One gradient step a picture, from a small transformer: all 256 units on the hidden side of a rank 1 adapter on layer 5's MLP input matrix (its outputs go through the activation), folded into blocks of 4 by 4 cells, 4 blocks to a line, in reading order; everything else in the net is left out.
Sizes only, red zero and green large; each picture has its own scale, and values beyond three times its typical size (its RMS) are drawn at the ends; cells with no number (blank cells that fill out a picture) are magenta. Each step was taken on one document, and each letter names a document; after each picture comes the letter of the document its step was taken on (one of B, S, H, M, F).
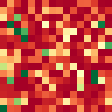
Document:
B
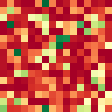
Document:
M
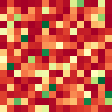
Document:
B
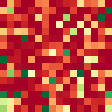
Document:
M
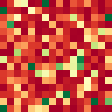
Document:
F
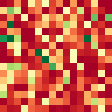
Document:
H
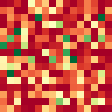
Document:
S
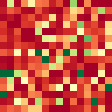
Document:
H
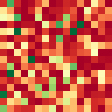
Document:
B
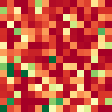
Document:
B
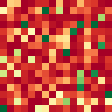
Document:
M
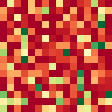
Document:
M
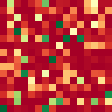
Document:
S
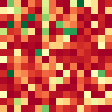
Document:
M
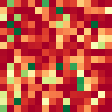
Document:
F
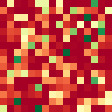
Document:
S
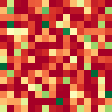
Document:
B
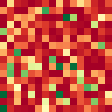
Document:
F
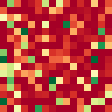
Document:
S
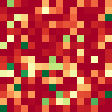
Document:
F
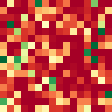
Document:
S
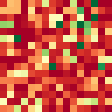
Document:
H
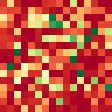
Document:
H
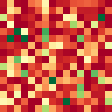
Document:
M
